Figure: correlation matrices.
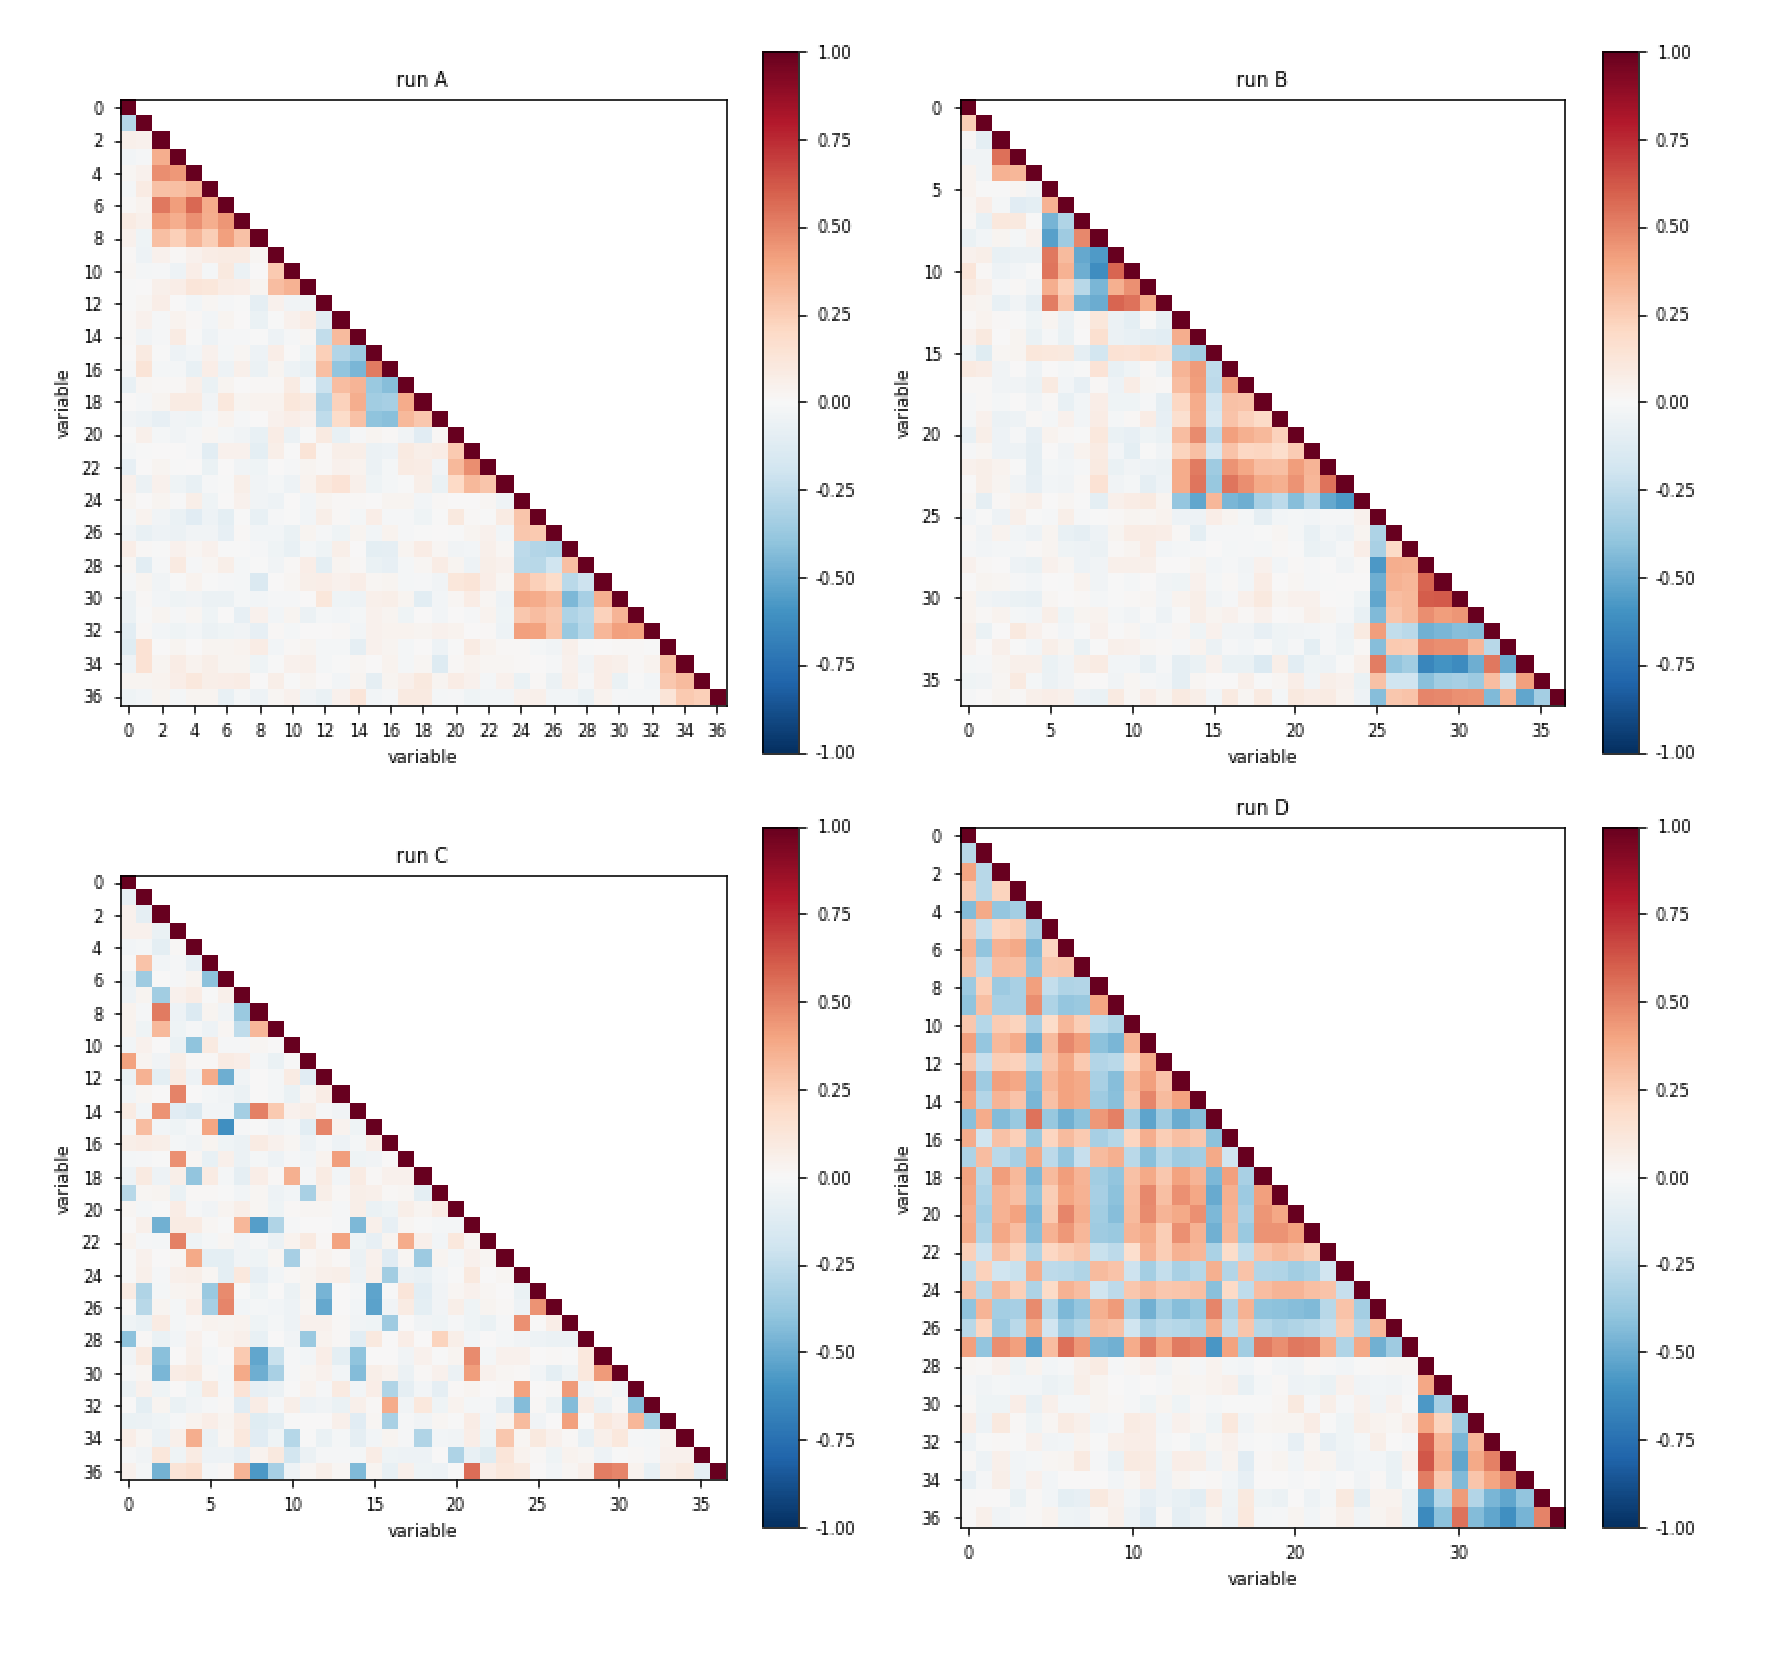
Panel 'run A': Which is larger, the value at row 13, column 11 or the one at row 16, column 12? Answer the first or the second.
the second
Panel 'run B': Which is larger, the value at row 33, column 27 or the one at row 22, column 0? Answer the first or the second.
the first
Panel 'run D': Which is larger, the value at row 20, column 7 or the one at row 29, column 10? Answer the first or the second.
the first
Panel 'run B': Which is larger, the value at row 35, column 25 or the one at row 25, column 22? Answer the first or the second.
the first
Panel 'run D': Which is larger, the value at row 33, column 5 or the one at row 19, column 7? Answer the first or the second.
the second
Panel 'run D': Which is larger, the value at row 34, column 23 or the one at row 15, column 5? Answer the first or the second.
the first
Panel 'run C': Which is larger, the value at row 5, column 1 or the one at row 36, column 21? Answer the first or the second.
the second
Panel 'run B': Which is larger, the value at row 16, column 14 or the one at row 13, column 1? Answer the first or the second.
the first
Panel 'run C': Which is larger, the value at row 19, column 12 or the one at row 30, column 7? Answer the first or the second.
the second
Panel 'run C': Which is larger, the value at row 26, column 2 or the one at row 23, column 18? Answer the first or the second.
the first
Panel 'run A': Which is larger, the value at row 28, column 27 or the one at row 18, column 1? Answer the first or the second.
the first
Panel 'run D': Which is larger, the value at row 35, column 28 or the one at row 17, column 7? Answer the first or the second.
the second
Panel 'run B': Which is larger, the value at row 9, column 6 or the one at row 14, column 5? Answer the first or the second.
the first
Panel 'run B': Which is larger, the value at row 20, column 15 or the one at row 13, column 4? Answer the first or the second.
the second
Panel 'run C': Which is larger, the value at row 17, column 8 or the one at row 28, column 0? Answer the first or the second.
the first
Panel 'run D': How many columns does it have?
37
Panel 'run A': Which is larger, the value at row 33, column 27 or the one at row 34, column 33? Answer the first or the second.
the second
